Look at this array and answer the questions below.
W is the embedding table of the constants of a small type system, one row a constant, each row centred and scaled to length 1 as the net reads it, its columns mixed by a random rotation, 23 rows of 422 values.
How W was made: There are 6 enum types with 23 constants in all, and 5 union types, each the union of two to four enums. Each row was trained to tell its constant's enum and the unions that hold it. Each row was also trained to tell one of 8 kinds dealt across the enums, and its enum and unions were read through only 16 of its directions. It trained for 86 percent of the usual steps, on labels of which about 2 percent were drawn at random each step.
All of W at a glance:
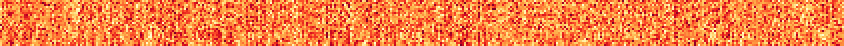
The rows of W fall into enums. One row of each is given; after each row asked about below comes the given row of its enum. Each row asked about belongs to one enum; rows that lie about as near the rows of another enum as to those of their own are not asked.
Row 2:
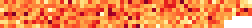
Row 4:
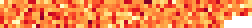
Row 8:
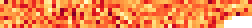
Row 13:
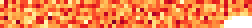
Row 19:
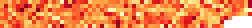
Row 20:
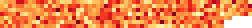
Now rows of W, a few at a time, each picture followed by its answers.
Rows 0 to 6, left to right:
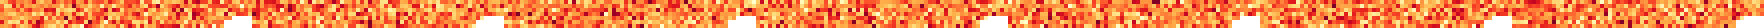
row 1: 19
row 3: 8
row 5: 4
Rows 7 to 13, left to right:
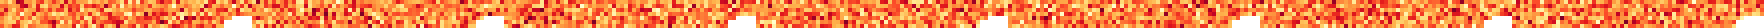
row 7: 19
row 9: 4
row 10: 4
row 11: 4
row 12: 2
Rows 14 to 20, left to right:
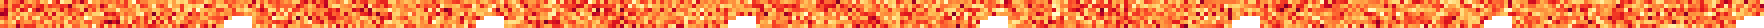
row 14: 19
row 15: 2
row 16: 8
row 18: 8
